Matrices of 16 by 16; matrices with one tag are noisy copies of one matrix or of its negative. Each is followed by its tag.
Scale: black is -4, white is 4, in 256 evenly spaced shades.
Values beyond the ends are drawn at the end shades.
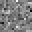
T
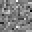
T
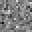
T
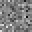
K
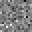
K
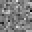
T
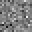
K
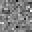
T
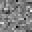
T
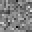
T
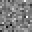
K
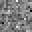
T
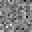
K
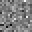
K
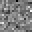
T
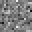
T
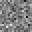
K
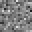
T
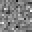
T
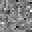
T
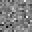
K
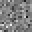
K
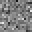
T
